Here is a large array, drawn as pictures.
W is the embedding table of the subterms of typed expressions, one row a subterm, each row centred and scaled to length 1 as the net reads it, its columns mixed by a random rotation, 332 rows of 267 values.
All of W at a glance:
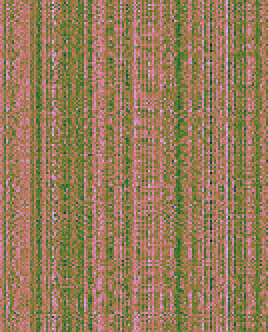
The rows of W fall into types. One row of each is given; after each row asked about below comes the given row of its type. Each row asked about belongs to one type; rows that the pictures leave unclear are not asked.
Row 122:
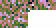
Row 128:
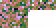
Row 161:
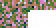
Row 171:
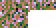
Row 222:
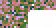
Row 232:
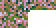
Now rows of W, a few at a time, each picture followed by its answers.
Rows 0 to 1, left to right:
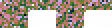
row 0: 128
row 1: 171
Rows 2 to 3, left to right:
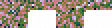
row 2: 222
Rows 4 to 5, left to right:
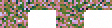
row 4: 232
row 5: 232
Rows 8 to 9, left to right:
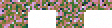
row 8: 171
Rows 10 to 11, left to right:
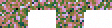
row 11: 161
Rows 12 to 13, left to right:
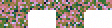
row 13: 128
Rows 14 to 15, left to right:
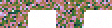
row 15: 222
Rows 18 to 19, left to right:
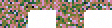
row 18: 222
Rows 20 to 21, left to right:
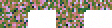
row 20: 161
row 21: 161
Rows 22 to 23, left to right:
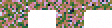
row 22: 171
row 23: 171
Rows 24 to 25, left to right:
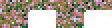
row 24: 128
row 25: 122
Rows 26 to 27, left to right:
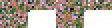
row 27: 128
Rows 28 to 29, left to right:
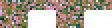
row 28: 222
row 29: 128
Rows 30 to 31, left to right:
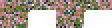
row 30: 232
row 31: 222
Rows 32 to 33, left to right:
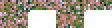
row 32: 232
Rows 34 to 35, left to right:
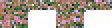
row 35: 122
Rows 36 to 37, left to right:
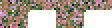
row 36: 222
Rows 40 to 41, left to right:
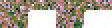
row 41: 222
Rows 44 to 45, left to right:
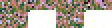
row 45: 122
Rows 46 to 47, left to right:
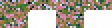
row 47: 128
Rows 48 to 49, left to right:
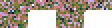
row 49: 128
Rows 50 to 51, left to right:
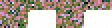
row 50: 222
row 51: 122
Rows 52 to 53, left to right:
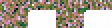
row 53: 161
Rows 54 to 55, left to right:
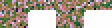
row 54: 161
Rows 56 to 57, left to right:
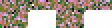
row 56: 122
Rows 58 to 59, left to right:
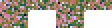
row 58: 128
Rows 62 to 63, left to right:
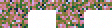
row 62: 128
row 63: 128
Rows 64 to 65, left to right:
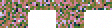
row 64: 171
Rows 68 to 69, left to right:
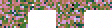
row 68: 222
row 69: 122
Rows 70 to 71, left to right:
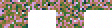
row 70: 171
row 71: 232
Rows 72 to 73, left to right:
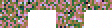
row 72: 232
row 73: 122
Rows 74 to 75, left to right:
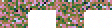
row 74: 232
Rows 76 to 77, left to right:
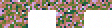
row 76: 171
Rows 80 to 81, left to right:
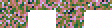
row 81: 171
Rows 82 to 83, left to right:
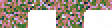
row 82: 232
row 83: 222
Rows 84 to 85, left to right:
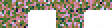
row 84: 161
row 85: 161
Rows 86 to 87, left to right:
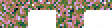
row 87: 161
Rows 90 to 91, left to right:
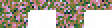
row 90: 161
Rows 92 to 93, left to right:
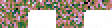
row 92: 171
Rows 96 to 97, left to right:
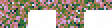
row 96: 222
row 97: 122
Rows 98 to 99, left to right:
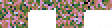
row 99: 122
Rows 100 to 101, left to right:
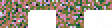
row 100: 171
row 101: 128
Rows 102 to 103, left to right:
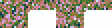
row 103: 122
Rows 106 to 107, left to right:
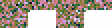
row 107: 122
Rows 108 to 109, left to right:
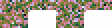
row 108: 128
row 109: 171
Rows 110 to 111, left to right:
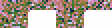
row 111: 128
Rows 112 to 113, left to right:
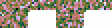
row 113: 161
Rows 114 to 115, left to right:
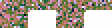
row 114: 128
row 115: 171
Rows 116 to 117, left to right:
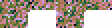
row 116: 122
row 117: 222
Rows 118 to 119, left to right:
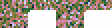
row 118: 161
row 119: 122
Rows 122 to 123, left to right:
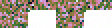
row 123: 161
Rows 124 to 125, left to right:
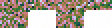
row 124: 232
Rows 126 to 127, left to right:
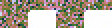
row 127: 128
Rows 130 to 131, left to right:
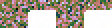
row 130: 161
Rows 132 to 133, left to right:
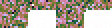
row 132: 122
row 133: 122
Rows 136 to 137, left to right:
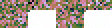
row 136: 122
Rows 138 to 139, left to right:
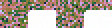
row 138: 222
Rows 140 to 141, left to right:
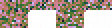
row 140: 128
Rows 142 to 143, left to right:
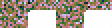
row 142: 232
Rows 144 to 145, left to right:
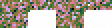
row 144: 161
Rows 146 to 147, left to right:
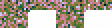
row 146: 232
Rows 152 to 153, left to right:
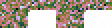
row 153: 232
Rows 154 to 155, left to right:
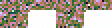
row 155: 122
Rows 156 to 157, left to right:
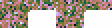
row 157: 222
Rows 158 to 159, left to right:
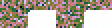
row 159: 222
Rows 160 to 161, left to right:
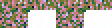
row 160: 161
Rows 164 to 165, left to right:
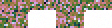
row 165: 122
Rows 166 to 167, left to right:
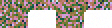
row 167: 128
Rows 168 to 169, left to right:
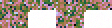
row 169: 222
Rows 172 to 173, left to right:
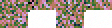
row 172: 122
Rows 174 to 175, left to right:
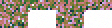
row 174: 122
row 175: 222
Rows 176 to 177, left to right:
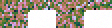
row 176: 161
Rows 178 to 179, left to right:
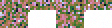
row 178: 171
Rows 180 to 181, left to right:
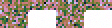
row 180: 222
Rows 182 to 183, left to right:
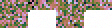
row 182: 122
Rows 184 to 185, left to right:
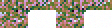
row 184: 232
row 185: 232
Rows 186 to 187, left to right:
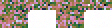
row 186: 232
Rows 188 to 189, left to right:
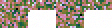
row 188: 171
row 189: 128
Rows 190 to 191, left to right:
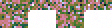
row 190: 122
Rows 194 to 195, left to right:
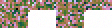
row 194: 171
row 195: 222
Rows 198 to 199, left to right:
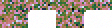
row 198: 232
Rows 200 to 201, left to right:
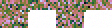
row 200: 122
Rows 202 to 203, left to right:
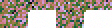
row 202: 122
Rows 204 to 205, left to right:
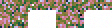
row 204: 122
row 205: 128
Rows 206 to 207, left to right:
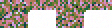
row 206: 161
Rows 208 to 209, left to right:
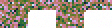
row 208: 222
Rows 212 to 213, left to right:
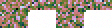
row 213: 161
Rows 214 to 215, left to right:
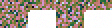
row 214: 222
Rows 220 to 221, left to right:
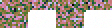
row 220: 128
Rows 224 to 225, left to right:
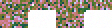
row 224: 122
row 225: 161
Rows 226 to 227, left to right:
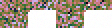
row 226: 128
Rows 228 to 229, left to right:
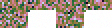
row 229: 122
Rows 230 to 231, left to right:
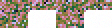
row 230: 171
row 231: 128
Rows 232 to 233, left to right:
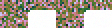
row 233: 161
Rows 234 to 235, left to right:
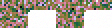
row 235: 171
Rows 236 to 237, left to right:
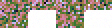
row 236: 171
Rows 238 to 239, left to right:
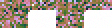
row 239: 222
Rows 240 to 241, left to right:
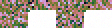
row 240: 122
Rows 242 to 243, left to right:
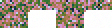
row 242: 128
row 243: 128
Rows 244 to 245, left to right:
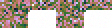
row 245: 232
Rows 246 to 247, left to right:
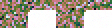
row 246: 222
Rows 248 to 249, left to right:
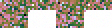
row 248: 128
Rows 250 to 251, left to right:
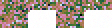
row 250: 232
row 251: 128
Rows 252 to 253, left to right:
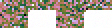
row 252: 128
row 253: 232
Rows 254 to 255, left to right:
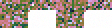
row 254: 122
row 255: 128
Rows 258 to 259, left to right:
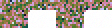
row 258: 128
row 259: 222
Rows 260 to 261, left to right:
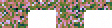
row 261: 232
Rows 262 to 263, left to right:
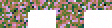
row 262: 161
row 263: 171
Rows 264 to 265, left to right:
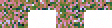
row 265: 232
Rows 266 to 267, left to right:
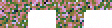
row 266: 171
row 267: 161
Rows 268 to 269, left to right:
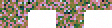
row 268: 232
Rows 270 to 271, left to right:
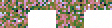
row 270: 232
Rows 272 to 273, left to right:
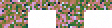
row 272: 171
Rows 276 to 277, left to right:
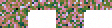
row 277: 161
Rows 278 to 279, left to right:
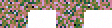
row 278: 222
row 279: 222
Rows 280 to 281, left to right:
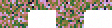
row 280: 122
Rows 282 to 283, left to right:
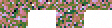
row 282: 122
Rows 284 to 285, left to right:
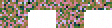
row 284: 232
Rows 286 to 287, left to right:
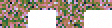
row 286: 222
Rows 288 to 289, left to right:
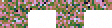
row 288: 232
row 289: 122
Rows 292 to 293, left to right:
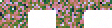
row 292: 128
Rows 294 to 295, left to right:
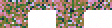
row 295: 128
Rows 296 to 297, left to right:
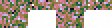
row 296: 122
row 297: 128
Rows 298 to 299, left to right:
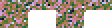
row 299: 171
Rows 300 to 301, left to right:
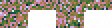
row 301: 122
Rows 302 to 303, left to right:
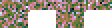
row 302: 171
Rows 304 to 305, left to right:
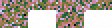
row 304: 128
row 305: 171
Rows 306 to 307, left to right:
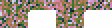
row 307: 128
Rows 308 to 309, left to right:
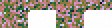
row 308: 232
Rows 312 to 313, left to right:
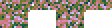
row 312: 122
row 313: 122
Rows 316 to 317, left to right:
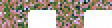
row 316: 232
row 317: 232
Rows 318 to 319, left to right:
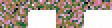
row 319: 122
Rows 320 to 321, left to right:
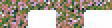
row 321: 232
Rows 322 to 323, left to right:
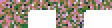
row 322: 171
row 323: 161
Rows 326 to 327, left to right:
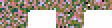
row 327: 122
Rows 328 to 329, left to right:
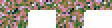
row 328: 171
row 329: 161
